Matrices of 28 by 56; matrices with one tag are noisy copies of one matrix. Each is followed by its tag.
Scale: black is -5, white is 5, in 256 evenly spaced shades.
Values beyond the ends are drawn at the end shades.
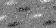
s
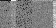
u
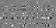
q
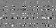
q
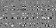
q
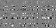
q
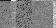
u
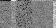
u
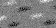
s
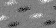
s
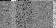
u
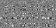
q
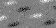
s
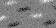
s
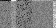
u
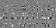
q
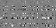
q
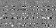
q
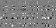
q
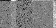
u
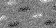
s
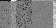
u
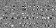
q
